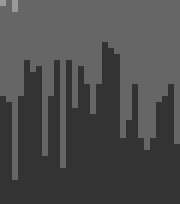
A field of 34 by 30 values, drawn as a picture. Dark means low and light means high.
There is an overall slope up to the top. Streaks run downward. The values fall into two levels. On average the colour sits 30% of the way up the scale.
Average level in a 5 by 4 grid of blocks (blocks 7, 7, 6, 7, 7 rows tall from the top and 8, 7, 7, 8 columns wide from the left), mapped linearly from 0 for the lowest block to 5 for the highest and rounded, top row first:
5555
4435
2123
1101
0000
